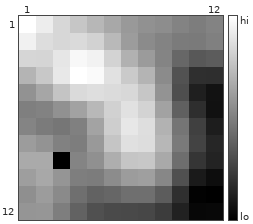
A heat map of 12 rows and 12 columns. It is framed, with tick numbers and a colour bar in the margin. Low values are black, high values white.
The bottom right is the ninth with the lowest average. The ninth with the highest average is the top left. One lone cell stands out, far lower than its neighbours. No regular stripes run through it. The field climbs toward the top left.
